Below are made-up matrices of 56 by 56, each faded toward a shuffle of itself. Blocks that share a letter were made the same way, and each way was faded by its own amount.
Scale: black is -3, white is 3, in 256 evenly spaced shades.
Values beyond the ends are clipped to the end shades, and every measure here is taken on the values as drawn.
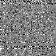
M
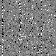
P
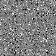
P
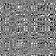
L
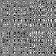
L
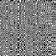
L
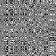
L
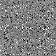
P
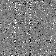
P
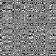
L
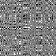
L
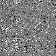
P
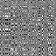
L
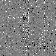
P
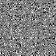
M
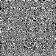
M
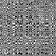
L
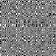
L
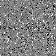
P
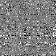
M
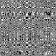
L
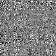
M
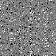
P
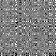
L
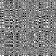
L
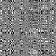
L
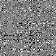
M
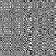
L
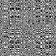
L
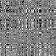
L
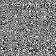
M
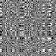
L
